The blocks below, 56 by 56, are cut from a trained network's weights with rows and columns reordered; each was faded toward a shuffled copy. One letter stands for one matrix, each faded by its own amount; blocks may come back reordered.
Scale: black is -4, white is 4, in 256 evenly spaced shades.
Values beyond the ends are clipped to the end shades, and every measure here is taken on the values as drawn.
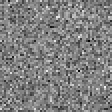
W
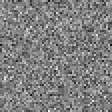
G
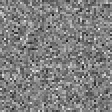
W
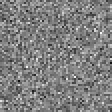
W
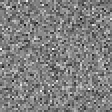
W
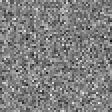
W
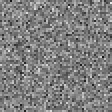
G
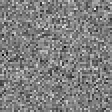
G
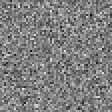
G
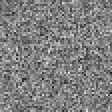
G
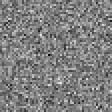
G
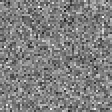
W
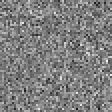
G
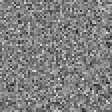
G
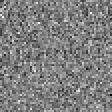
G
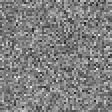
G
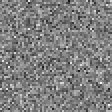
W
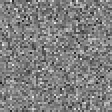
W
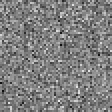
W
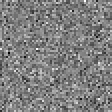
G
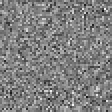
G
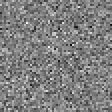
G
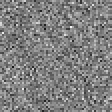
W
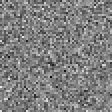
G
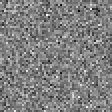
G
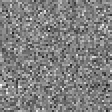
W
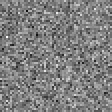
G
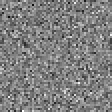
W
